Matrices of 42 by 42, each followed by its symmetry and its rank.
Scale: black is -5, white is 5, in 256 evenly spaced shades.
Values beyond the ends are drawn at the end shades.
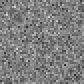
symmetric, full rank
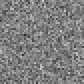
neither, full rank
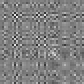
symmetric, rank three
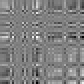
symmetric, rank two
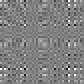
symmetric, rank two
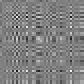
symmetric, rank two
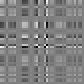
symmetric, rank one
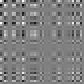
symmetric, rank one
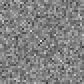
symmetric, full rank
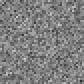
symmetric, full rank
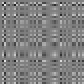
symmetric, rank one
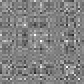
symmetric, rank three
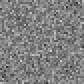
symmetric, full rank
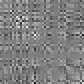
symmetric, rank three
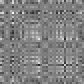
symmetric, rank two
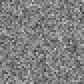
neither, full rank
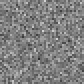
neither, full rank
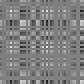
symmetric, rank one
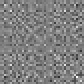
symmetric, rank three
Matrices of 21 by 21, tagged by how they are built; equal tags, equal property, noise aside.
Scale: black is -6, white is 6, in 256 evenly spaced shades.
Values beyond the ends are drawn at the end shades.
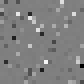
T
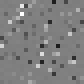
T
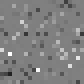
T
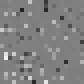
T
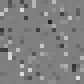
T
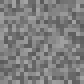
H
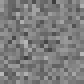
H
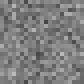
H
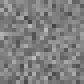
H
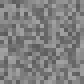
H
